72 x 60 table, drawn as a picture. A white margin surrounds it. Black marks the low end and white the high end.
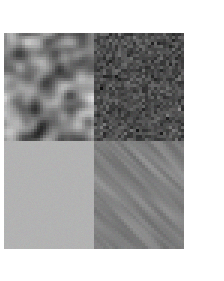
The table splits into 2 rows of 2 panels. Panel 1,1: middling, blotchy, strong in contrast. Panel 1,2: low, fine-grained. Panel 2,1: high, flat. Panel 2,2: middling, slanting down to the right, faint in contrast.
